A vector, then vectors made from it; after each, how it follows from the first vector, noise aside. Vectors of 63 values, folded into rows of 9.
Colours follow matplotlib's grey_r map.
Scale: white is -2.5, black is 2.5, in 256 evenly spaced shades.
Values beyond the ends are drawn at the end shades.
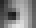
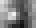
negated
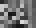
sign-scrambled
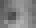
shrunk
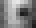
reversed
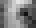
reversed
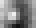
negated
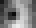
copied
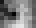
copied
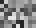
sign-scrambled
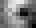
reversed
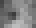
shrunk
